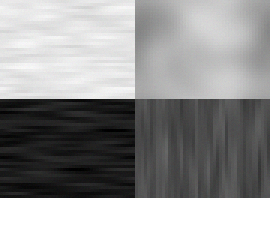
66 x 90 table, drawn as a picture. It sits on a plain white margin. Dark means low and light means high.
It is made of 2 by 2 panels. Panel 1,1: very high, streaked across, faint in contrast. Panel 1,2: high, smooth. Panel 2,1: very low, streaked across, faint in contrast. Panel 2,2: low, streaked downward, faint in contrast.
